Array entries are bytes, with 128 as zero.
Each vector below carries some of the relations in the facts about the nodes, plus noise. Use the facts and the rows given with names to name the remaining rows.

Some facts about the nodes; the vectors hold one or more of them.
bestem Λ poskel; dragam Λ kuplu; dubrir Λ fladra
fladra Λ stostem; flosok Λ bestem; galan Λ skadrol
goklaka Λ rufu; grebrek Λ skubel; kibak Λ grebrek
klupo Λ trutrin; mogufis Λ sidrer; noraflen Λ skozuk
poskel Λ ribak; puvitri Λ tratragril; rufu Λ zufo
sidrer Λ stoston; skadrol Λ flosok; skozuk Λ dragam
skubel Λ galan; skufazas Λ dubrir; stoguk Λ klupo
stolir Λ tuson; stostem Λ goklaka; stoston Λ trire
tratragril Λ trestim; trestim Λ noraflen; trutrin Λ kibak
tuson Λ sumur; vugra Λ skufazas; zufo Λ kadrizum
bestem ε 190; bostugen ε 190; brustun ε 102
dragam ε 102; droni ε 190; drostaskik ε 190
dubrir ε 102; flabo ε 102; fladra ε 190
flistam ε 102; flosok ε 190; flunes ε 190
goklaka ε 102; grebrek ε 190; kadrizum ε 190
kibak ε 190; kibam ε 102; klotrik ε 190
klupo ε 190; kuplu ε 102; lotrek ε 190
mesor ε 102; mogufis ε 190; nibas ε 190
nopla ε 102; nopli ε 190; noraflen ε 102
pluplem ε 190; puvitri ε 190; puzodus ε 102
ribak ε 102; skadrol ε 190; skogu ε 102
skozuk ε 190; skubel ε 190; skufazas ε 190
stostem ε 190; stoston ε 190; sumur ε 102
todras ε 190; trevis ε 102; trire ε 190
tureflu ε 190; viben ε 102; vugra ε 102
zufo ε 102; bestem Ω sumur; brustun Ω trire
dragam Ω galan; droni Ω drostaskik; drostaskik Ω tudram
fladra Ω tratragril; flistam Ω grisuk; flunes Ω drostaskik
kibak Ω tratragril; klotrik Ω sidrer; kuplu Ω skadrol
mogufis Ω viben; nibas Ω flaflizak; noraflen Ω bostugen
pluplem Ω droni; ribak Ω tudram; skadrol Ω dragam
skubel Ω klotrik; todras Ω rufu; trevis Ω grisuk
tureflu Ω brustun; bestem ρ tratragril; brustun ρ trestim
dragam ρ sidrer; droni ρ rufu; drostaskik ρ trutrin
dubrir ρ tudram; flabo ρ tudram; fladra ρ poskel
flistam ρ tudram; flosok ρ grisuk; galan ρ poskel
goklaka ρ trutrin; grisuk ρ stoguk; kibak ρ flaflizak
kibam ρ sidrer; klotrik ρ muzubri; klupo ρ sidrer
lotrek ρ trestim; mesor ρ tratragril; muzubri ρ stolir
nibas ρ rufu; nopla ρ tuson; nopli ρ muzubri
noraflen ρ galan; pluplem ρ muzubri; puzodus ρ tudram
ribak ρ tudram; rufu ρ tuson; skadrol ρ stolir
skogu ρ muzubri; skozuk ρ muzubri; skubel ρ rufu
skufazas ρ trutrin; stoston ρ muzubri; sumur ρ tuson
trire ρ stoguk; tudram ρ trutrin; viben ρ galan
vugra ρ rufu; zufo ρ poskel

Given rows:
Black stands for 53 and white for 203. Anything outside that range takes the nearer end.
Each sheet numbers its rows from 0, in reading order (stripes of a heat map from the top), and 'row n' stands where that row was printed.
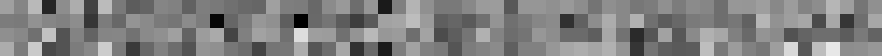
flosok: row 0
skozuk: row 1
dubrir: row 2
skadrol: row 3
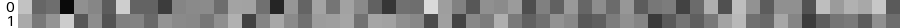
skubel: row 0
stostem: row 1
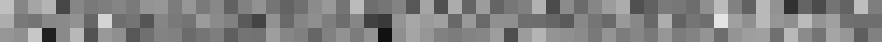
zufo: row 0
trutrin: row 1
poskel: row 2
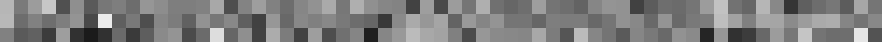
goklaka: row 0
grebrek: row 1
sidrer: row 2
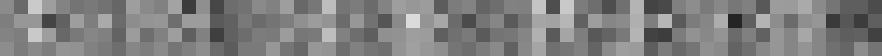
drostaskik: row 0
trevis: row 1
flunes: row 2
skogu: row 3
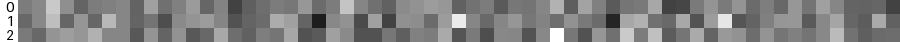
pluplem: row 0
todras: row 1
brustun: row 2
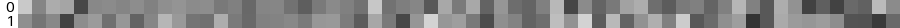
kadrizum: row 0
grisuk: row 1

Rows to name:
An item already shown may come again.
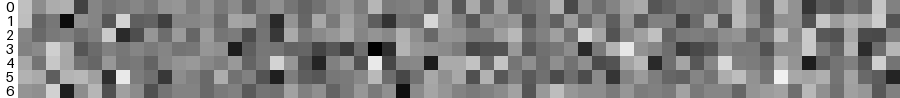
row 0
zufo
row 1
skubel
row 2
tuson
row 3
kuplu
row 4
rufu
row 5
kibak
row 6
poskel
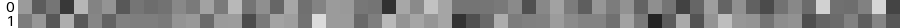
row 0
klotrik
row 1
vugra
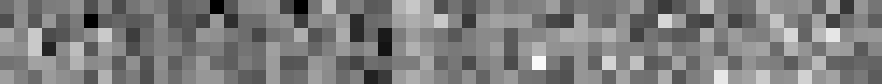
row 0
puvitri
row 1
mogufis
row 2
skadrol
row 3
poskel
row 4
tureflu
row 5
stoguk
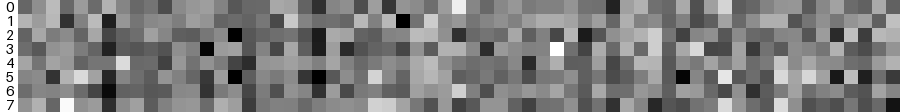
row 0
todras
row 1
bestem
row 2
noraflen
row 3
trire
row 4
nibas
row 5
tratragril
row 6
stoston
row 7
fladra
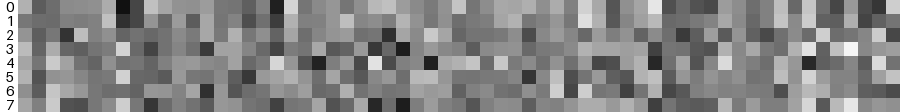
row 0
sumur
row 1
stolir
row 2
klotrik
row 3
galan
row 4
rufu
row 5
flaflizak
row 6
tudram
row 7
skadrol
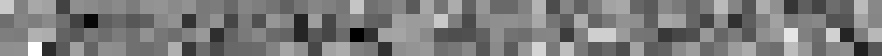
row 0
kadrizum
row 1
stoston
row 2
dragam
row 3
ribak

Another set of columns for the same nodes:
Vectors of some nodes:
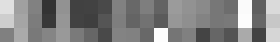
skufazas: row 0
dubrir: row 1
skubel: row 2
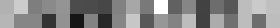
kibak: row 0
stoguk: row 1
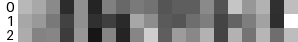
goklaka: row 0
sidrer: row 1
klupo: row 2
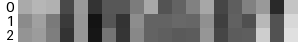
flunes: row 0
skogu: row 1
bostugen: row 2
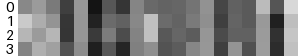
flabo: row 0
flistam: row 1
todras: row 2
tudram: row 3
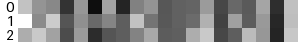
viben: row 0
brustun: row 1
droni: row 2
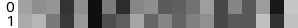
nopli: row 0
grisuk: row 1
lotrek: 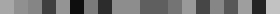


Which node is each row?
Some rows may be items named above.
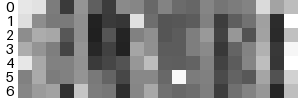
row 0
fladra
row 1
trire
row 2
tudram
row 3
sidrer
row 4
mogufis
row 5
skubel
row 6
klotrik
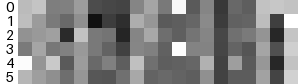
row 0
kibak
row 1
stoston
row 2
klotrik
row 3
skubel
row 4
brustun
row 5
tureflu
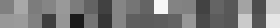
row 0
skubel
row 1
bostugen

